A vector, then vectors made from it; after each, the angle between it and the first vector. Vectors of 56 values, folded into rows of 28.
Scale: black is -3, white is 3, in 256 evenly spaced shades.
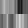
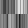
nearly opposite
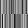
orthogonal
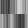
nearly opposite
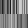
partly opposed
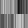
nearly parallel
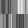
nearly opposite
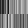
partly opposed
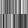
partly opposed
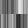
nearly opposite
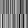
orthogonal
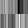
nearly parallel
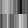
nearly parallel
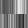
nearly opposite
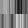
nearly parallel
